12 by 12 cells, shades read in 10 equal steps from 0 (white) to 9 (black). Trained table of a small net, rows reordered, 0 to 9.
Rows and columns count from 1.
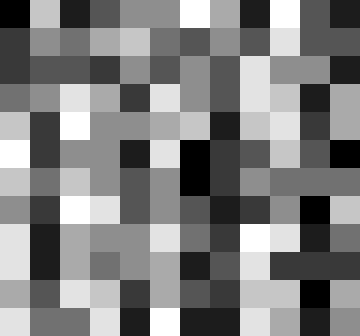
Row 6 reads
0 7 4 4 8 1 9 7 6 2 6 9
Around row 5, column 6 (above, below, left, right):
1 1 4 2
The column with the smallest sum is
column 10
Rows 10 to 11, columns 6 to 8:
3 8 6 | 3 6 7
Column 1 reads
9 7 7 5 2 0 2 4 1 1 3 1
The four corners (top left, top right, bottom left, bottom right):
9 8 1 4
